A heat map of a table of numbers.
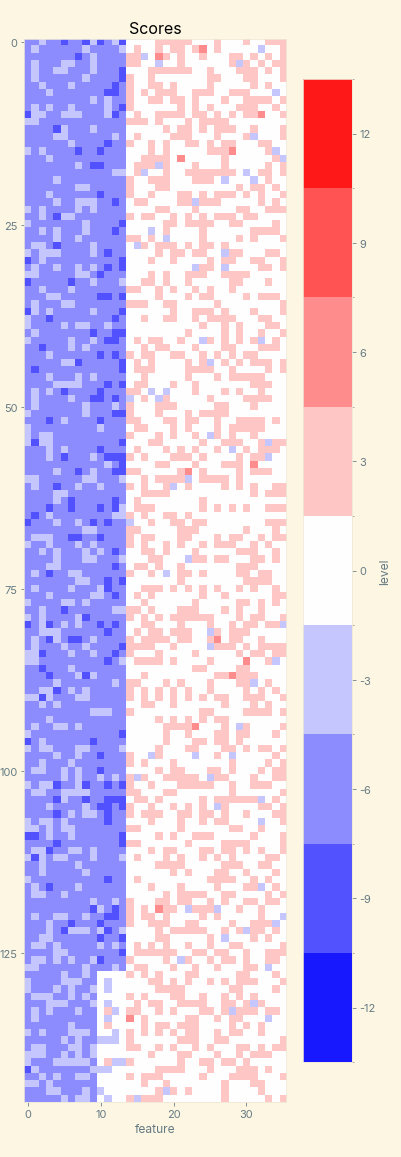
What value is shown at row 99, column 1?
-6
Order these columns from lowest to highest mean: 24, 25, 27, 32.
25, 32, 27, 24
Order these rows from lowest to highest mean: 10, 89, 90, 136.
89, 90, 10, 136
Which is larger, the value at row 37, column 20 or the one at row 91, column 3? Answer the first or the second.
the first
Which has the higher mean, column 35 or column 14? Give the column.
14
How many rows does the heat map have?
146
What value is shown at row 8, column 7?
-6
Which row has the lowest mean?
63
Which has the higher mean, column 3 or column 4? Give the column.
3
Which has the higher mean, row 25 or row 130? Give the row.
130
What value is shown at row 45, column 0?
-6
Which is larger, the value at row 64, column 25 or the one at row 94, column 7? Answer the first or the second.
the first
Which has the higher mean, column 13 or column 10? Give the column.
10
